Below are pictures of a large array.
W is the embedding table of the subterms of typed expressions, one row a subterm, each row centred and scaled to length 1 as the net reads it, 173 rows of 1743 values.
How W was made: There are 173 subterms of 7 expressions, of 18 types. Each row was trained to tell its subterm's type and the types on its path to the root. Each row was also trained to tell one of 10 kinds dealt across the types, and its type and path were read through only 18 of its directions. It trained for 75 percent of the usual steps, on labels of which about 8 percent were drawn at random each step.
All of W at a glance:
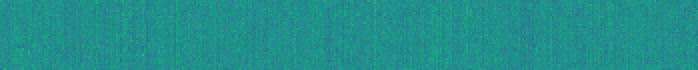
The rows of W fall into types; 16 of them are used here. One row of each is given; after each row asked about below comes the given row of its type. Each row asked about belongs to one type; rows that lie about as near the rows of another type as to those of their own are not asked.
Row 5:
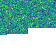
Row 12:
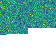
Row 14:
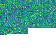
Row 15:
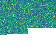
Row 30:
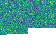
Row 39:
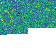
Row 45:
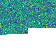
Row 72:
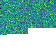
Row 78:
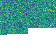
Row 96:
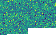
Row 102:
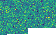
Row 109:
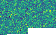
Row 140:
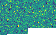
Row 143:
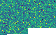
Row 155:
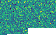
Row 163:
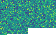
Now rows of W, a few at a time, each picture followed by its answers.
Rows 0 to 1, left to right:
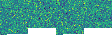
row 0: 45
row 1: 155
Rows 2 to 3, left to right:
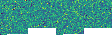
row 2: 5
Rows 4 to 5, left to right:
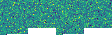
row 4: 30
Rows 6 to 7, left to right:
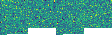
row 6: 5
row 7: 14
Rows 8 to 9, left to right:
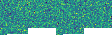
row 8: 155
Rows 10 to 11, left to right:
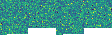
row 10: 12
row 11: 140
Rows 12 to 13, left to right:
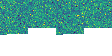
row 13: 143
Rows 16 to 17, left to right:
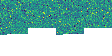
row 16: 155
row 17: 14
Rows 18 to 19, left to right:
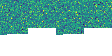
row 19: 30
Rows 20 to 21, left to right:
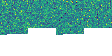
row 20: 39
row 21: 155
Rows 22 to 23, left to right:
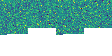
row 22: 143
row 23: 143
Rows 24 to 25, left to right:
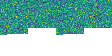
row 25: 109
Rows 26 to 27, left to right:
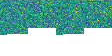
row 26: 30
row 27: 96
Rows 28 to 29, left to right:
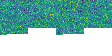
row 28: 39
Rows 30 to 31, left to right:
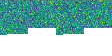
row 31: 30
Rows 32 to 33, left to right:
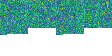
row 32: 14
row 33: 14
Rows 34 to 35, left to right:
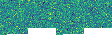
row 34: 72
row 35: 72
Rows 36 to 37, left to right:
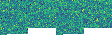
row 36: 39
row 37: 39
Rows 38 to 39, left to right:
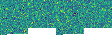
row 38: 155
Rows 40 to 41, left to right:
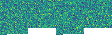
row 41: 30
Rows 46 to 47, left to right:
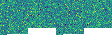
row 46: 143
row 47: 140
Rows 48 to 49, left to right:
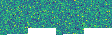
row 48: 78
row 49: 39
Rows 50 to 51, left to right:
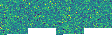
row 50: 72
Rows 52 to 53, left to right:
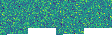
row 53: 45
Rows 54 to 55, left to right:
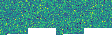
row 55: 14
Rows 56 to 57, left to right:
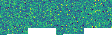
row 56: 96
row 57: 140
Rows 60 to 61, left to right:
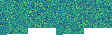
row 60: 5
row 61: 78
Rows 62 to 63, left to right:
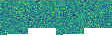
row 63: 39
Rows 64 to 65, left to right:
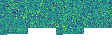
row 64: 140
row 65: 163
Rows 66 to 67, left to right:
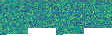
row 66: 96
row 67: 12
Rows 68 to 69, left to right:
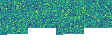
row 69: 5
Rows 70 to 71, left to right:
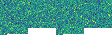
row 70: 155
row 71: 102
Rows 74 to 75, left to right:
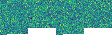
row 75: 102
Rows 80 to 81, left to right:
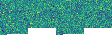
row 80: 143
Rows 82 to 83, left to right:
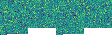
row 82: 109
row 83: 39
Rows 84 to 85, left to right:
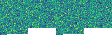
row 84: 45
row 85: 155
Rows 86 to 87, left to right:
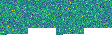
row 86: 78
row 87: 140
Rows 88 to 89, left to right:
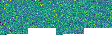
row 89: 45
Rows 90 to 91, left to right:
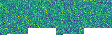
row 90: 14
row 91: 155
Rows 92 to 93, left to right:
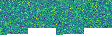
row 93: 5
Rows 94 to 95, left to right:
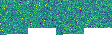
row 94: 5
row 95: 143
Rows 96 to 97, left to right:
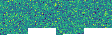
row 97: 72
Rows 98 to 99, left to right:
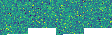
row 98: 163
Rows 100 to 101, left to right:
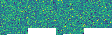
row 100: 163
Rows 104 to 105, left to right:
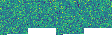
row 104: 96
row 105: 102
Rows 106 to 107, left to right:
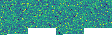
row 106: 12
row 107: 45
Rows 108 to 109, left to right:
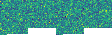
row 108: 96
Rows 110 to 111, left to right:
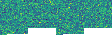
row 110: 72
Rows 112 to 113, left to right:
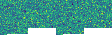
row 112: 14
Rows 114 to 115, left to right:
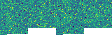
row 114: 163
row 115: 12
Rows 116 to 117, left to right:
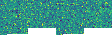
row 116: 15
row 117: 140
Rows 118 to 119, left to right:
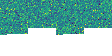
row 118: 78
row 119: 102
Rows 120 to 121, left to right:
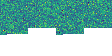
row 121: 39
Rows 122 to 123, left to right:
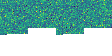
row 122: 30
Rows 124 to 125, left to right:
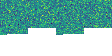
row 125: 30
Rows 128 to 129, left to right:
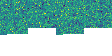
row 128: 102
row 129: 5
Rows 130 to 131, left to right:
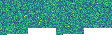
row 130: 102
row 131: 30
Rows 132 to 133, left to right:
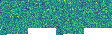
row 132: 109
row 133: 143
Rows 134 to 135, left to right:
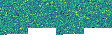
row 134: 30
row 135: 39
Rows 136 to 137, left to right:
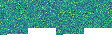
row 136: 5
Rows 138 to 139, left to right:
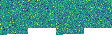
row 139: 45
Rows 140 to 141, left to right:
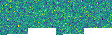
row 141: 102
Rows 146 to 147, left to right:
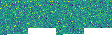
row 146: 155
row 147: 72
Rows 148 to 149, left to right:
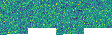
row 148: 12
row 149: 12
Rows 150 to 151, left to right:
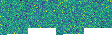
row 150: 96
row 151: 143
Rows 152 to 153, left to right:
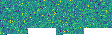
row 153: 143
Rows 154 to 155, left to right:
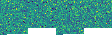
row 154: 96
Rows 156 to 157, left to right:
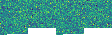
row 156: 14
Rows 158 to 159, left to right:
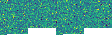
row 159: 12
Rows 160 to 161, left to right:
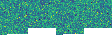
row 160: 12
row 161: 45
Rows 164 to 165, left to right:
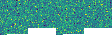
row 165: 163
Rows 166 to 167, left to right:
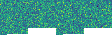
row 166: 163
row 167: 109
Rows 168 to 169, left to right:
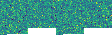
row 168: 96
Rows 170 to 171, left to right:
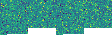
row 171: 5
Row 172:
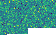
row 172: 102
